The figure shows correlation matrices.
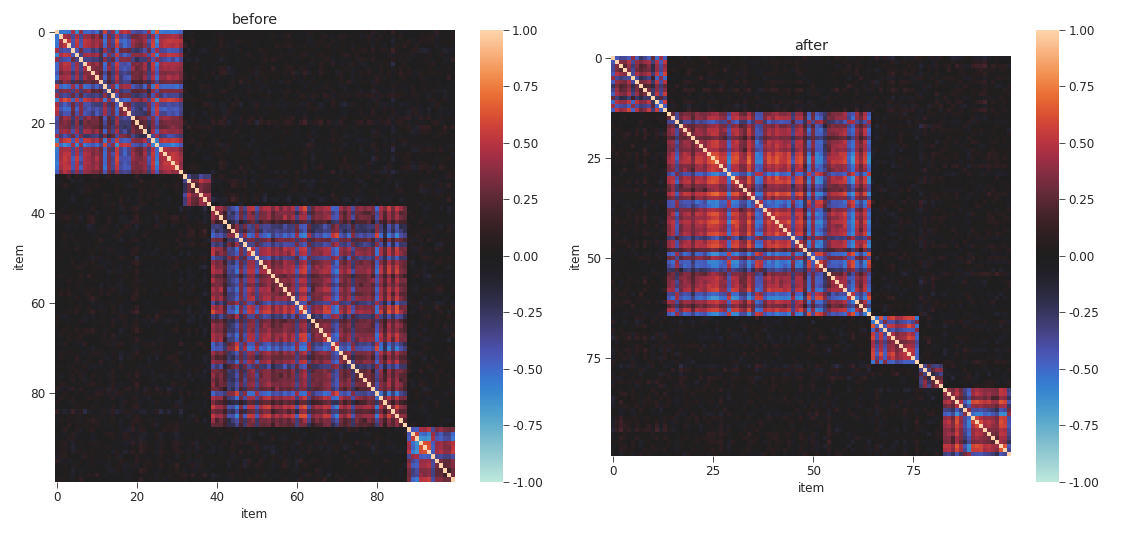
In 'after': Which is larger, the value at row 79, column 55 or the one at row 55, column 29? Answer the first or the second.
the first
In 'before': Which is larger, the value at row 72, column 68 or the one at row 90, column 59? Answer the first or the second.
the first
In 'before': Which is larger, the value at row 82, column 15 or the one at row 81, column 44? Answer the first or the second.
the first
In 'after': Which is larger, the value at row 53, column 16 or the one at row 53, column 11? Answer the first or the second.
the first
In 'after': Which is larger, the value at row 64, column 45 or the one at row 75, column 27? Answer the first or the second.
the first
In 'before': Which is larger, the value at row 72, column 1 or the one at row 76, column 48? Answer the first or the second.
the second
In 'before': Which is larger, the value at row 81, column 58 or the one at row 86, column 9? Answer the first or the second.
the first
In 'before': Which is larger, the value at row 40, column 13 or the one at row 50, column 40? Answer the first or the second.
the first
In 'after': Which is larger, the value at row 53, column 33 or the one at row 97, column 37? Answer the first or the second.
the second
